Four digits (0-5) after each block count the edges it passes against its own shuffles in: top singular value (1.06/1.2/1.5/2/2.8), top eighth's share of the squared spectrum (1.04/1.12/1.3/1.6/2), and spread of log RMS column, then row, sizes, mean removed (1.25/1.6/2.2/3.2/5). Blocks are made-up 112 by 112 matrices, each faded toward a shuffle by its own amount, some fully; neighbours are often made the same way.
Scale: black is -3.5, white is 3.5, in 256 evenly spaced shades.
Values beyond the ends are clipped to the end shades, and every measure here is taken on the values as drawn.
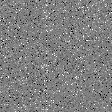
3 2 1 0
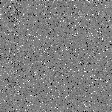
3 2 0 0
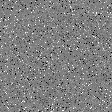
0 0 0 0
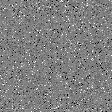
3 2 1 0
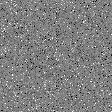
3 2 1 0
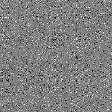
4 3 2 2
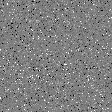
1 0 0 0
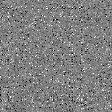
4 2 1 1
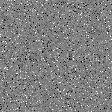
2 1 0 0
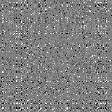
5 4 3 3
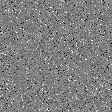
2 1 0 0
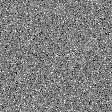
0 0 0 0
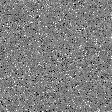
2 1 0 0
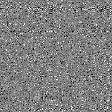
4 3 2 2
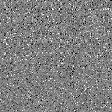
4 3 1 2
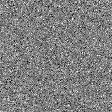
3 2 0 0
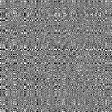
5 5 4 4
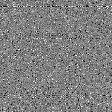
4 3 1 2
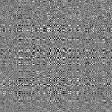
5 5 3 4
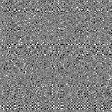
5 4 3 3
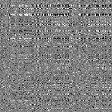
5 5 3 4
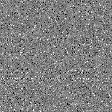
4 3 1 2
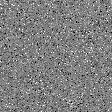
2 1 0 0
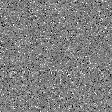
3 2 0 1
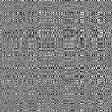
5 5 4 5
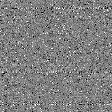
4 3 1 2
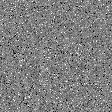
2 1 0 0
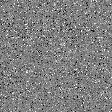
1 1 0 2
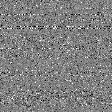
2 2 0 3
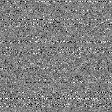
2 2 0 4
